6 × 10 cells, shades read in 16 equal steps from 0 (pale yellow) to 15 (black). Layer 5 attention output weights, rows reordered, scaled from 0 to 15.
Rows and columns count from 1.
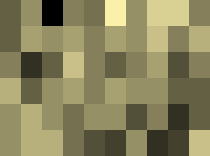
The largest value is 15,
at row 1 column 3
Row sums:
62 57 76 66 74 75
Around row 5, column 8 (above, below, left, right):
6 12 10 12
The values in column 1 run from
4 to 9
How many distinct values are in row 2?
6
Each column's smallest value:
4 4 4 3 6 0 6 2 2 3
